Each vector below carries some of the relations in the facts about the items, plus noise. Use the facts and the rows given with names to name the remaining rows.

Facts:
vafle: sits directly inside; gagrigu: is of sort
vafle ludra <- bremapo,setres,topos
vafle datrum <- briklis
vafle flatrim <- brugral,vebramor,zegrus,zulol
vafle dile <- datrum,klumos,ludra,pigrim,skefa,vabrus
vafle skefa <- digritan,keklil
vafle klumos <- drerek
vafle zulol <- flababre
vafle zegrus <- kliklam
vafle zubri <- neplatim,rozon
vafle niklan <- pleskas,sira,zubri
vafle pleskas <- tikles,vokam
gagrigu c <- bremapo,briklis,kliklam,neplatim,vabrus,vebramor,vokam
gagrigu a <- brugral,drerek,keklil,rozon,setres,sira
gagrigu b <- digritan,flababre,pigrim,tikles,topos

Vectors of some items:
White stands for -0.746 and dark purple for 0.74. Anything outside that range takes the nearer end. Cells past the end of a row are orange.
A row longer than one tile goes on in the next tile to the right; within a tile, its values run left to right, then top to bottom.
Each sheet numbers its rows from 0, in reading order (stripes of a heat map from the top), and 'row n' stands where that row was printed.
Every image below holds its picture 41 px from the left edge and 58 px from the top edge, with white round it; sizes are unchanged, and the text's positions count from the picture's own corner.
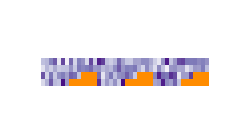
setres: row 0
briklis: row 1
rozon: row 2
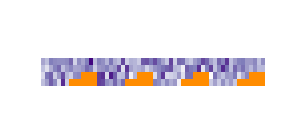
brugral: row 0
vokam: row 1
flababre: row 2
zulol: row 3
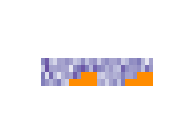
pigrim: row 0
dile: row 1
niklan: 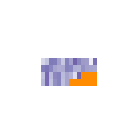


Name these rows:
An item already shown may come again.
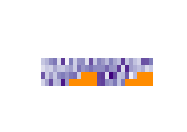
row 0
setres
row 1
vokam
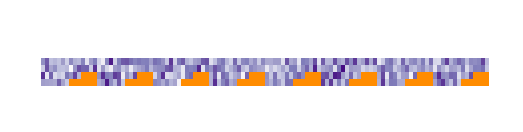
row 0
topos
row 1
rozon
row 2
flababre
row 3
pleskas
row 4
drerek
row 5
neplatim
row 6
pleskas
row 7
sira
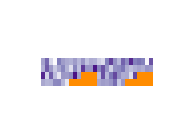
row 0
digritan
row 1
zubri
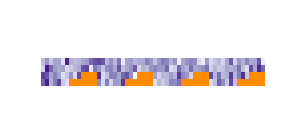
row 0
tikles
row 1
bremapo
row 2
ludra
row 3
keklil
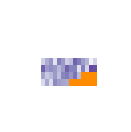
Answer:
skefa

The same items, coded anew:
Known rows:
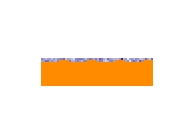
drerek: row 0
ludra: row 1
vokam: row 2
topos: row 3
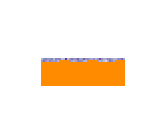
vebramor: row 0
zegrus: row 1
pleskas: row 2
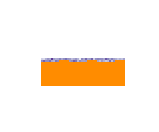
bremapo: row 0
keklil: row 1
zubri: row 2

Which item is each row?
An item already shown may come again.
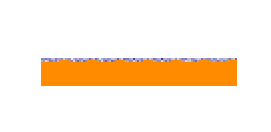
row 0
flababre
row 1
topos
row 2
topos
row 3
rozon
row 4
rozon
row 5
tikles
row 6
pigrim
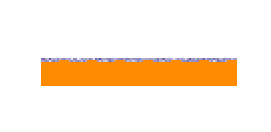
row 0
sira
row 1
digritan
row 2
pleskas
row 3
niklan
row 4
neplatim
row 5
setres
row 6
flababre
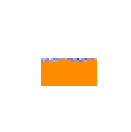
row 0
skefa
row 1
brugral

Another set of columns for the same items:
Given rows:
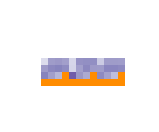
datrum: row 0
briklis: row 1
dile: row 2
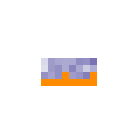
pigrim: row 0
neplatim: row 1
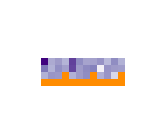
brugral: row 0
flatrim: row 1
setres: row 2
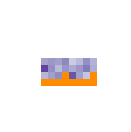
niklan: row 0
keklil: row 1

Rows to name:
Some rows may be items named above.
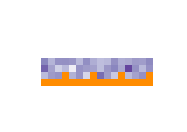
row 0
rozon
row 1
setres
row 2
drerek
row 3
niklan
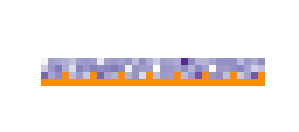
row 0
digritan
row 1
ludra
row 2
skefa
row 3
setres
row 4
topos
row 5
flababre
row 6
bremapo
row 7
tikles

